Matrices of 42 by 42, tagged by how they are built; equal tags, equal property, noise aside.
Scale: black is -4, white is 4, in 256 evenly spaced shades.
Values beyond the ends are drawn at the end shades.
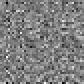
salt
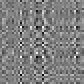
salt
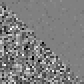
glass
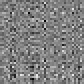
salt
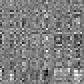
salt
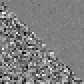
glass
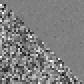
glass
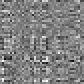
salt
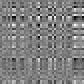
salt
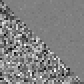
glass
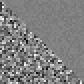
glass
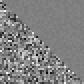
glass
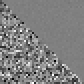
glass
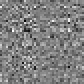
salt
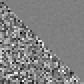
glass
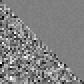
glass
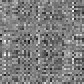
salt
